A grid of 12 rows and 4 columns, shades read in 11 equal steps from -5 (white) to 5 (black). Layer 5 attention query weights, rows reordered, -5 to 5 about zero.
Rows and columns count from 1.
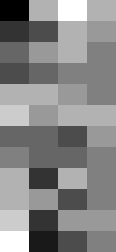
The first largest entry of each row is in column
1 1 1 1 4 2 3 2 2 3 2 2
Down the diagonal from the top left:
5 2 -2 0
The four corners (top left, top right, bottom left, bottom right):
5 -2 -5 0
